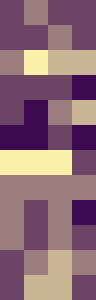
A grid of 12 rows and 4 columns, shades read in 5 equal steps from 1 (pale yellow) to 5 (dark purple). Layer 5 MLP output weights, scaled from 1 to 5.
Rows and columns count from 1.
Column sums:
42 39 34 45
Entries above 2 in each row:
4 4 1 4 3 4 1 4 4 4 3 2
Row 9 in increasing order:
3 3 4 5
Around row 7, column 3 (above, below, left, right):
4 3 1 4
